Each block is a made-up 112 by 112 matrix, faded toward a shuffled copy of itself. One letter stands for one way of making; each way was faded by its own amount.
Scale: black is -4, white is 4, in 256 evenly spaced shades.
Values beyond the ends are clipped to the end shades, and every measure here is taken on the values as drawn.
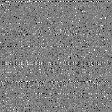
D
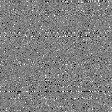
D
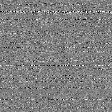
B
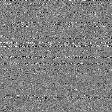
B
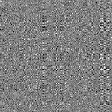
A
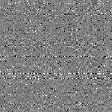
D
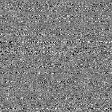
B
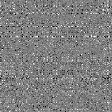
D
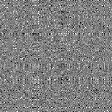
A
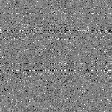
D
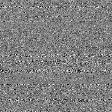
B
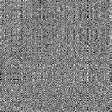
A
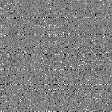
D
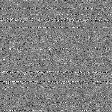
B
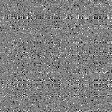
D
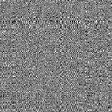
A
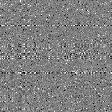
D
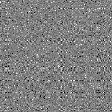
D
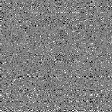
D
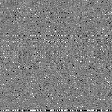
D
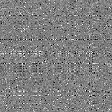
D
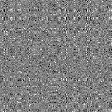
A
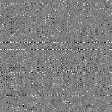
D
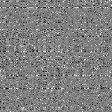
D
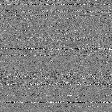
B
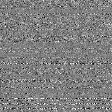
B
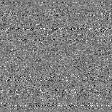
B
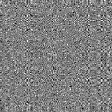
A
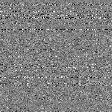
B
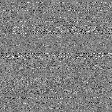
B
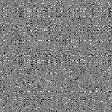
D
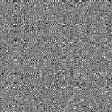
D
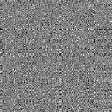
A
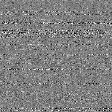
B
